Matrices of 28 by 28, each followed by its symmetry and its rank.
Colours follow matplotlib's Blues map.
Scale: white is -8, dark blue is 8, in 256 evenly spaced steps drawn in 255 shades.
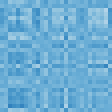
antisymmetric, rank two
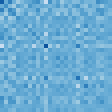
symmetric, rank three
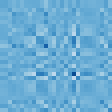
symmetric, rank three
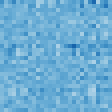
neither, rank five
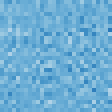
neither, rank five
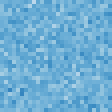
neither, full rank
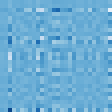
antisymmetric, rank two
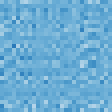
neither, rank five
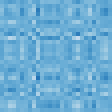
antisymmetric, rank two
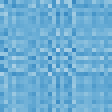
antisymmetric, rank two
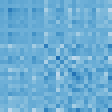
symmetric, rank three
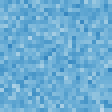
neither, full rank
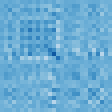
symmetric, rank three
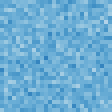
neither, full rank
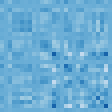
symmetric, rank three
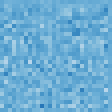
neither, rank five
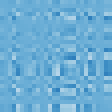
antisymmetric, rank two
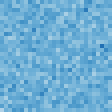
neither, full rank
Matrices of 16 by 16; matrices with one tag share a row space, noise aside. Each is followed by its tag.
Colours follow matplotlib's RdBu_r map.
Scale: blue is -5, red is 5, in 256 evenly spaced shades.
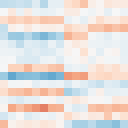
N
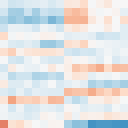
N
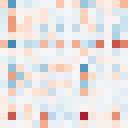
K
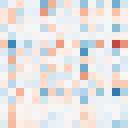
K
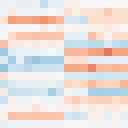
N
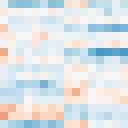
N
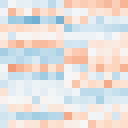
N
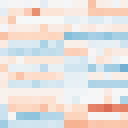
N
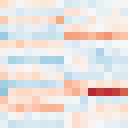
N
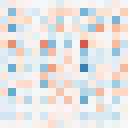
K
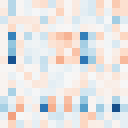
K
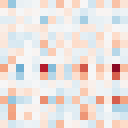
K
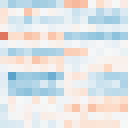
N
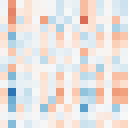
K
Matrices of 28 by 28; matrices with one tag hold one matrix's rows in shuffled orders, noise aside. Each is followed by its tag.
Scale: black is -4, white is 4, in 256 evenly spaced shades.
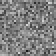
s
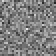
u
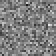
s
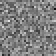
u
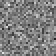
u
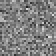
s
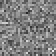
s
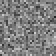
u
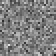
u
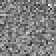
s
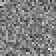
s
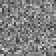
u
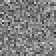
u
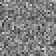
u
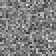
s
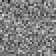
u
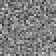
u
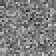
s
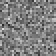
u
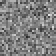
s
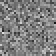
u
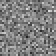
s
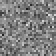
s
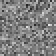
s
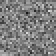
s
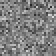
s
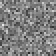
u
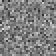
u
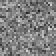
s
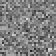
s
